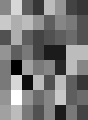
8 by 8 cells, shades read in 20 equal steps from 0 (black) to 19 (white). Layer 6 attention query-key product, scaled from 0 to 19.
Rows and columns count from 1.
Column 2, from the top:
16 13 13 7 0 16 19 14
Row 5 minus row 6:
0 -16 11 -5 4 -11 7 6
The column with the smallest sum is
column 8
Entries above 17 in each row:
0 0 0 0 0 0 1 0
